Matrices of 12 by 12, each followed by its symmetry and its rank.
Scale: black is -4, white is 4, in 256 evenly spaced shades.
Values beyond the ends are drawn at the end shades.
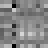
neither, rank two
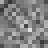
symmetric, full rank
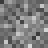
symmetric, full rank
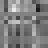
neither, rank two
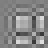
symmetric, rank one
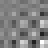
symmetric, rank one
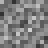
symmetric, full rank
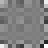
symmetric, rank one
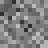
symmetric, full rank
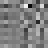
neither, rank two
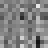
neither, rank two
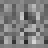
neither, rank two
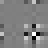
symmetric, rank one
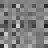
neither, rank two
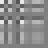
symmetric, rank one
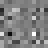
neither, rank two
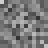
symmetric, full rank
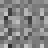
neither, rank two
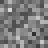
symmetric, full rank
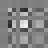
symmetric, rank one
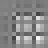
symmetric, rank one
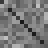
symmetric, full rank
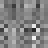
neither, rank two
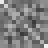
symmetric, full rank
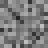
symmetric, full rank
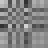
symmetric, rank one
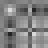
symmetric, rank one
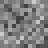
symmetric, full rank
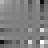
symmetric, rank one
